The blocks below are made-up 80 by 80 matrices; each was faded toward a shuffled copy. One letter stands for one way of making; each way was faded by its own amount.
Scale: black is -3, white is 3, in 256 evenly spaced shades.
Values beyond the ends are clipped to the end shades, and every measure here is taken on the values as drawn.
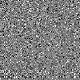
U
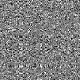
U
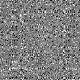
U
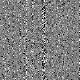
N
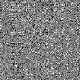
U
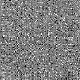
U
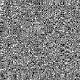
U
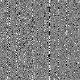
N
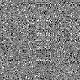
U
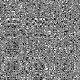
U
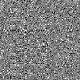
U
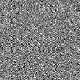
U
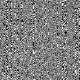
N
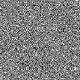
U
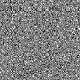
U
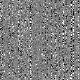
N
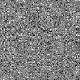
U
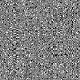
U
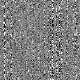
N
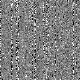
N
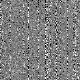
N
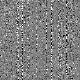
N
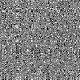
U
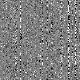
N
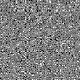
U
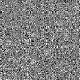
U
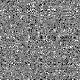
U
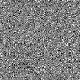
U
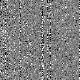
N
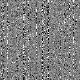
N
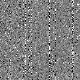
N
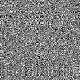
U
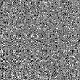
U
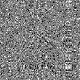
U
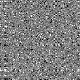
U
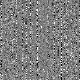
N
